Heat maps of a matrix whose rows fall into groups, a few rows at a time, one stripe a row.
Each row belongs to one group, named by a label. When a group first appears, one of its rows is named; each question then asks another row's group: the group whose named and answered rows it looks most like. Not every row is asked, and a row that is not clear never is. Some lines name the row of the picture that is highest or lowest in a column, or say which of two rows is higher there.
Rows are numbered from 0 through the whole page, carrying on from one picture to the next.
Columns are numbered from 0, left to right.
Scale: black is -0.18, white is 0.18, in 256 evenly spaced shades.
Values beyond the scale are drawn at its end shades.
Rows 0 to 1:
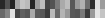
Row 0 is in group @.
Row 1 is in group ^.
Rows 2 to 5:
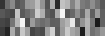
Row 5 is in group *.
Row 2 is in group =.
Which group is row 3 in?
@
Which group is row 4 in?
*
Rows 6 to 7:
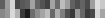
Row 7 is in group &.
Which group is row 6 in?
^
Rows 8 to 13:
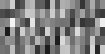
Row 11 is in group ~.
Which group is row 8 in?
^
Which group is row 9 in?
=
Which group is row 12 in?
=
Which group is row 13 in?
^
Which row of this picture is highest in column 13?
13
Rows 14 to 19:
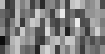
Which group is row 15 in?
@
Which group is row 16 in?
~
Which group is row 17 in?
~
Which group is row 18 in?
*
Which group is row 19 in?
*
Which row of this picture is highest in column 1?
19
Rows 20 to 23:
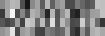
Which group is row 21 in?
^
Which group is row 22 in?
=
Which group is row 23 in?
^
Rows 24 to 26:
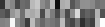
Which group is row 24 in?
=
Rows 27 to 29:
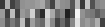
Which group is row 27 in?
@
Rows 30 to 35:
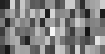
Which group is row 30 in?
*
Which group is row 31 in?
=
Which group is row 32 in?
~
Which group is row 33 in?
=
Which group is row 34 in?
&
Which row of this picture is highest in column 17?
35
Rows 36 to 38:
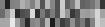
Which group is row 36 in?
~
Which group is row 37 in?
^
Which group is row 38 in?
&
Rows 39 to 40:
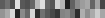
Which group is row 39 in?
@
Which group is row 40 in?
^
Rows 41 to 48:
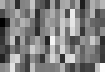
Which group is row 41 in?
^
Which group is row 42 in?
*
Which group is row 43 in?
*
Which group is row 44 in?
*
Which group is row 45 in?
=
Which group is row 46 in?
=
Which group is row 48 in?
&
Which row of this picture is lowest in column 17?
48
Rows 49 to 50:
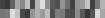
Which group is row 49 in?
@
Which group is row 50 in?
&
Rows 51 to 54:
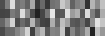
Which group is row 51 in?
^
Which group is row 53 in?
^
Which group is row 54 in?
@
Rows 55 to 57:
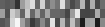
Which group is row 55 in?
=
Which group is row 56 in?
~
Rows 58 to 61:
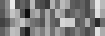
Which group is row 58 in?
^
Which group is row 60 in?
*
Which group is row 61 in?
&
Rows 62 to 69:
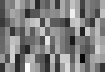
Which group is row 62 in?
*
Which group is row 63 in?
*
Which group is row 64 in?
~
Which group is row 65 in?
@
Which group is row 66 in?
&
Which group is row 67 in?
&
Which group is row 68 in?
^
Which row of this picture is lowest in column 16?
68
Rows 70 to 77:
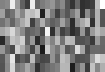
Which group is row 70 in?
&
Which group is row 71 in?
~
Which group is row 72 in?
@
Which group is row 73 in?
&
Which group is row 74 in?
*
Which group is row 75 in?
~
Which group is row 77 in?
^
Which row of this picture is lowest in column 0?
74
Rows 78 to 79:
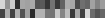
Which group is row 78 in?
^
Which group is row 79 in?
@
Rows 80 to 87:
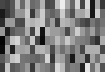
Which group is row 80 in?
@
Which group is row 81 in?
@
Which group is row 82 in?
=
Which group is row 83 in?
~
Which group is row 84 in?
*
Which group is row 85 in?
@
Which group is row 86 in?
&
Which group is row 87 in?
@
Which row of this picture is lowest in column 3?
82
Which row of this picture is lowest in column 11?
82
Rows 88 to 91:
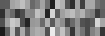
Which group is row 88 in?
@
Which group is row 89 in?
=
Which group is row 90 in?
&
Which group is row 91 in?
=
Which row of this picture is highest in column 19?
90
